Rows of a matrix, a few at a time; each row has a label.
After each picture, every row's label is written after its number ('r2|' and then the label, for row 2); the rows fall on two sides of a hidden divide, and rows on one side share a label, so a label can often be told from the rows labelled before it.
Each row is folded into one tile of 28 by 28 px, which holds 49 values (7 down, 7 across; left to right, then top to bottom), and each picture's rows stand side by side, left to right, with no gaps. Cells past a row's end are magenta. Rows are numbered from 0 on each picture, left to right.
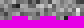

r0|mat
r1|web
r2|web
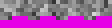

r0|web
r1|web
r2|web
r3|web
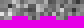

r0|web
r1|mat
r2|web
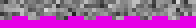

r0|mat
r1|mat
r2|web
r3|mat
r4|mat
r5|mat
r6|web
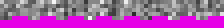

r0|mat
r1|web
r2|web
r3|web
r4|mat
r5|web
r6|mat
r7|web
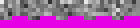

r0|web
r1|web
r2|mat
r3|web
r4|web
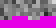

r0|mat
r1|mat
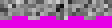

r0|mat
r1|mat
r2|mat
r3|web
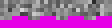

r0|mat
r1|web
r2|mat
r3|mat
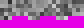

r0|mat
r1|mat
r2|mat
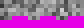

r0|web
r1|mat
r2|mat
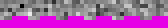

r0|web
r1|web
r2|web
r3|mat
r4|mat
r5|web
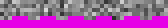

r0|mat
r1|mat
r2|mat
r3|web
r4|web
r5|mat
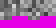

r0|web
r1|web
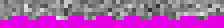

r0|web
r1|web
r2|mat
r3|mat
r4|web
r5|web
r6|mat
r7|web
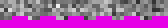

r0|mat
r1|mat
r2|web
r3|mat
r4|mat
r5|mat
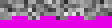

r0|web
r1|mat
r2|web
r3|mat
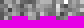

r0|web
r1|web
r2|web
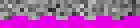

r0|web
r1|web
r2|mat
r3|mat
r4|web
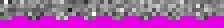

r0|mat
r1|web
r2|mat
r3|mat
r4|mat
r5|web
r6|mat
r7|web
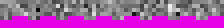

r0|web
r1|web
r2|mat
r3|mat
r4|mat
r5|mat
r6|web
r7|web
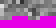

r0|web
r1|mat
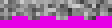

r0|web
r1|mat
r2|mat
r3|web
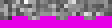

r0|web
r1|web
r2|web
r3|web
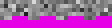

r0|web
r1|web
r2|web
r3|mat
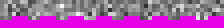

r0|web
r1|web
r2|web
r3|mat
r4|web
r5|mat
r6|web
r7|mat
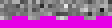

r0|mat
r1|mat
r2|mat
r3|mat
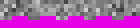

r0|web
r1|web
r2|mat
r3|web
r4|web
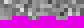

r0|mat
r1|web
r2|web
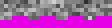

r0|mat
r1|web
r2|mat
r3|web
